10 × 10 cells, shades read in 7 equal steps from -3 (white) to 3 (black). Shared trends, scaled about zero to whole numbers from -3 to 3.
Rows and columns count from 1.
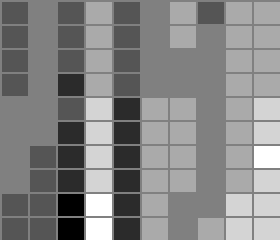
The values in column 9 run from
-2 to -1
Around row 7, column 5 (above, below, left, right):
2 2 -2 -1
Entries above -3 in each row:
10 10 10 10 10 10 9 10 9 9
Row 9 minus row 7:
1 0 1 -1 0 0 1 0 -1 1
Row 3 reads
1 0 1 -1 1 0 0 0 -1 -1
